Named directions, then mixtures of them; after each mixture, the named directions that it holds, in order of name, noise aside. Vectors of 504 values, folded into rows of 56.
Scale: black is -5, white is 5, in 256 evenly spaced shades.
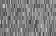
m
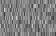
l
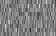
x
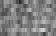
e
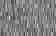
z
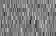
l, m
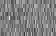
z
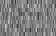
x, z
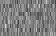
m, x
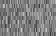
m, x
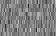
x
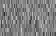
l, m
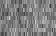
e, z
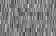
x, z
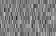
l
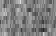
e, m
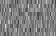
x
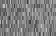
m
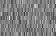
l, z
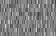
x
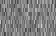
m, x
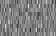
x
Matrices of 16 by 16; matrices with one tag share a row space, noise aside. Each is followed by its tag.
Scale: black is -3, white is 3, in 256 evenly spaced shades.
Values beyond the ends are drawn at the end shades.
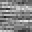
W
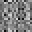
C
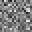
C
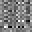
C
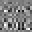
C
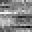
W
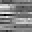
W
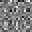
C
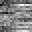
W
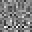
C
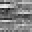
W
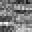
W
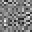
C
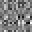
C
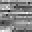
W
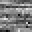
W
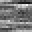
W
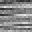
W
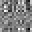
C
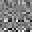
C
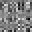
C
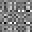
C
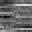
W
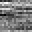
W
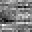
W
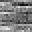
W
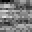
W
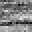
W
